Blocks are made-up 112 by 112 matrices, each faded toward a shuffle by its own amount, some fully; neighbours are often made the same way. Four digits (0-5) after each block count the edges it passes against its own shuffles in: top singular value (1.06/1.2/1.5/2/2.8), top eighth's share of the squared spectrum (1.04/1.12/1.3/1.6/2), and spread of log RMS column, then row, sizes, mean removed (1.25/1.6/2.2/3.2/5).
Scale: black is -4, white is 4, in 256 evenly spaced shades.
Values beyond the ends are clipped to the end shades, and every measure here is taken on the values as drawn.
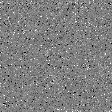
1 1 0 1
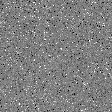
0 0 0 0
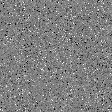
1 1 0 0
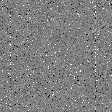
2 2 1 0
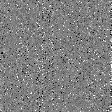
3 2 2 0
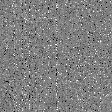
2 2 2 0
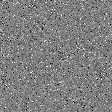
1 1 0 0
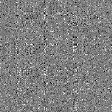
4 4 3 2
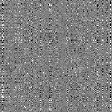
4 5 4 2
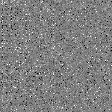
3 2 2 1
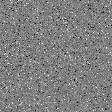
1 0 0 0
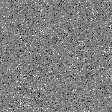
2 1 1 0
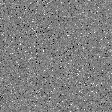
2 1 0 0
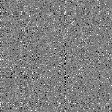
3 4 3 2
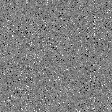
3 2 1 0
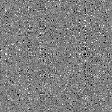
4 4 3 2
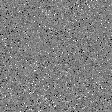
0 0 0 0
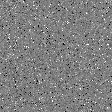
0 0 0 0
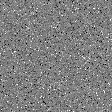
1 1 0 0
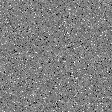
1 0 0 0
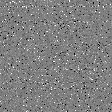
3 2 0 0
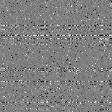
5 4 2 3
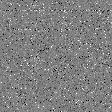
3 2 0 1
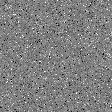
0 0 0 0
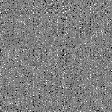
4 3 2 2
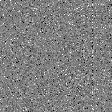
3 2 1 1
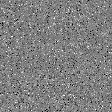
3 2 1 0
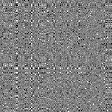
5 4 3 3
